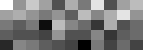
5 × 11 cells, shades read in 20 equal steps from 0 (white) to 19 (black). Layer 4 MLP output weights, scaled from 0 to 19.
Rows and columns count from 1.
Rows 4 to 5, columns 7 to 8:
13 9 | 19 10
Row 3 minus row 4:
-2 -1 -3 4 -3 -4 -2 6 -9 1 0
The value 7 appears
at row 1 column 4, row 1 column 10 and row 2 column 1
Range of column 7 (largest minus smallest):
14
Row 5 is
16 9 10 12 13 14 19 10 14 11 14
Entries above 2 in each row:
9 10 11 11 11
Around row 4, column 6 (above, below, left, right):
9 14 8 13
